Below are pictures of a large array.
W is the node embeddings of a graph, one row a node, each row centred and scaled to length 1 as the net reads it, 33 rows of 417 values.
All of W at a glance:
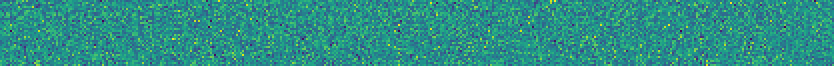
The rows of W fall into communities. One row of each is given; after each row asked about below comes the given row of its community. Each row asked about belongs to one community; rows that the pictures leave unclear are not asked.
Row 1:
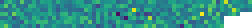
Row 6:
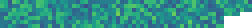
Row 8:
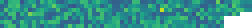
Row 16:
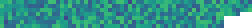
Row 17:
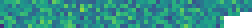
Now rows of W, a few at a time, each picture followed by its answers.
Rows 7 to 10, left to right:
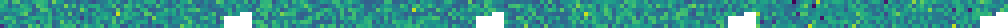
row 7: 17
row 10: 16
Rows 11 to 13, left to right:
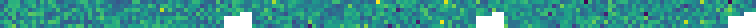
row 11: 8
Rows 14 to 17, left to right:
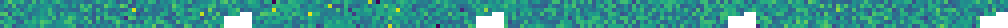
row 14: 1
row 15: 6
